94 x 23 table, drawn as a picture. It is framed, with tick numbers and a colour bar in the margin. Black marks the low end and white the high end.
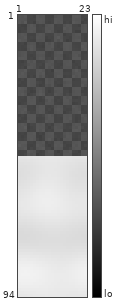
It is made of 2 by 1 panels. Panel 1,1: low, checkered, faint in contrast. Panel 2,1: very high, smooth, faint in contrast.
